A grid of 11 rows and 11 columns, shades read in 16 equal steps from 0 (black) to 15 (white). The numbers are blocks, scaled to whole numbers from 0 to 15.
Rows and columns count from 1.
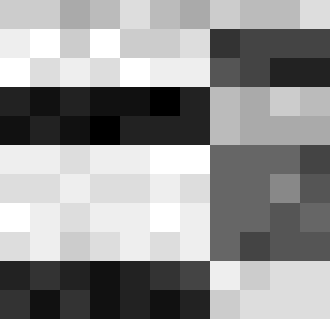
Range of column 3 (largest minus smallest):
13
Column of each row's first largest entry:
5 2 1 10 8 6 3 1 2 8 9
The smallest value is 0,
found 2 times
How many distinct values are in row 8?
5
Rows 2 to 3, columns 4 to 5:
15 12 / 13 15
